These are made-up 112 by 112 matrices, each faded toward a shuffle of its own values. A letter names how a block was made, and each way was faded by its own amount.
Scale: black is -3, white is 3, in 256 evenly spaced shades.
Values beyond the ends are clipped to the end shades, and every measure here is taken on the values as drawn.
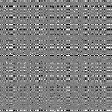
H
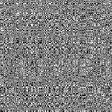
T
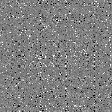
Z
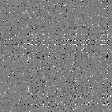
Z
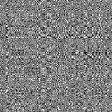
T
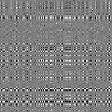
H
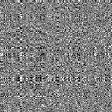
T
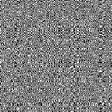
T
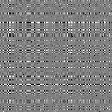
H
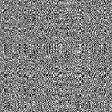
T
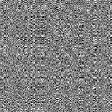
T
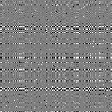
H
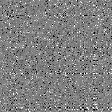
Z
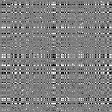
H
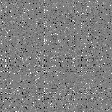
Z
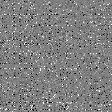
Z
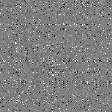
Z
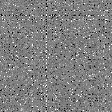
Z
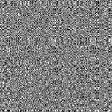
T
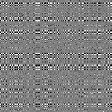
H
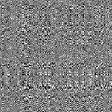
T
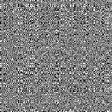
T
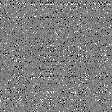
Z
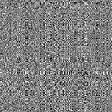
T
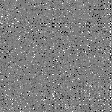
Z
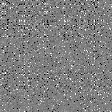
Z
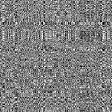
T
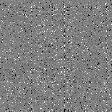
Z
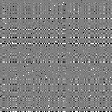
H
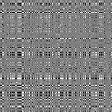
H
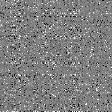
Z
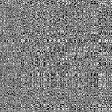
T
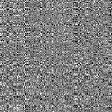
T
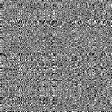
T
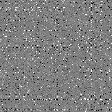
Z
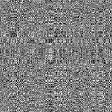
T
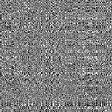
T
